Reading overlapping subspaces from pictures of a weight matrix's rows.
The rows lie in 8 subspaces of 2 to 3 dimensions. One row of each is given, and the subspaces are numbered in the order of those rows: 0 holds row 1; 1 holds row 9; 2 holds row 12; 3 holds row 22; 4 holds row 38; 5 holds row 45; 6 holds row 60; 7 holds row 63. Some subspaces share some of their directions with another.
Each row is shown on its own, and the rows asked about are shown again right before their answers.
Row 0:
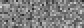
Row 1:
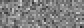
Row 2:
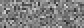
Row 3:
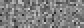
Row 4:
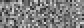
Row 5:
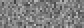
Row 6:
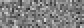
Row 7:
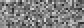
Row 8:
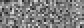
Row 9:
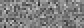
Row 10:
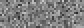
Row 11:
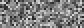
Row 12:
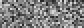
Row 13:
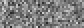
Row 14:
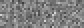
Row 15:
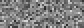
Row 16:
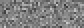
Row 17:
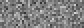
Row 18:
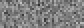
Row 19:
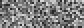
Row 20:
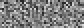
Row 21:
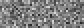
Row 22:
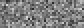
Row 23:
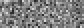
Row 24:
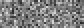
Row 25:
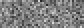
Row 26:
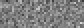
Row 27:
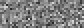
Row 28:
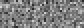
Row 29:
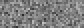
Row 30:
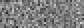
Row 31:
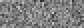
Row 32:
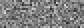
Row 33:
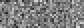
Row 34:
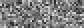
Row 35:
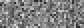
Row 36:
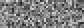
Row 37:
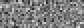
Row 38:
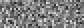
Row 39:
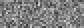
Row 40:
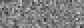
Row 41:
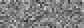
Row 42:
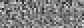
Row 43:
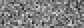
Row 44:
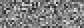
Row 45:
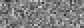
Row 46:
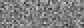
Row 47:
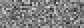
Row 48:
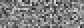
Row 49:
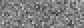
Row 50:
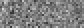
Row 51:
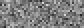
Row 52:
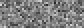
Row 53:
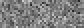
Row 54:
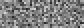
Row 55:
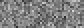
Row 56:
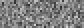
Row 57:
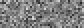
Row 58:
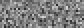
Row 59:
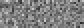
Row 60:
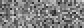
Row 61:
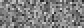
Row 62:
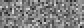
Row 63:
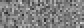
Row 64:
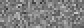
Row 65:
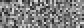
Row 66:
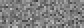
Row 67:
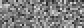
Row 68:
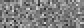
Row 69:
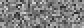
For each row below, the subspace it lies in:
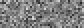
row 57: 3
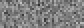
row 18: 7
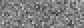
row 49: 2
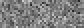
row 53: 5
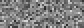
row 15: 3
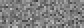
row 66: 3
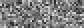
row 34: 5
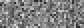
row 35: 5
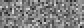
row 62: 5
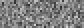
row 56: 0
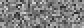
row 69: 0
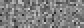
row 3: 6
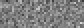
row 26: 2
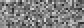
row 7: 3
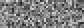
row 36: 3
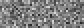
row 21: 4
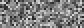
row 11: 3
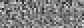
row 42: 1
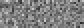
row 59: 2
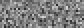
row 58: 4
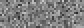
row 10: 0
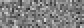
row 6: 0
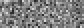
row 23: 7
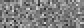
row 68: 1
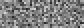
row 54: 1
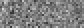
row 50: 7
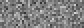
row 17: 0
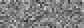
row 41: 3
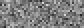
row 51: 5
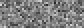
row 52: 5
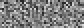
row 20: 1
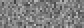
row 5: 0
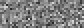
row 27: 3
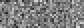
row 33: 5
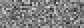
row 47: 4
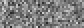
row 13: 7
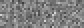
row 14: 6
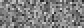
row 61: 6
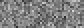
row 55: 5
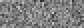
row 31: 6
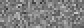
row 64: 0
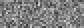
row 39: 4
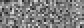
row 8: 7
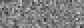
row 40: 0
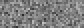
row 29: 2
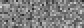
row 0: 6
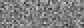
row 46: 1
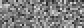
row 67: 2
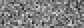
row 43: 2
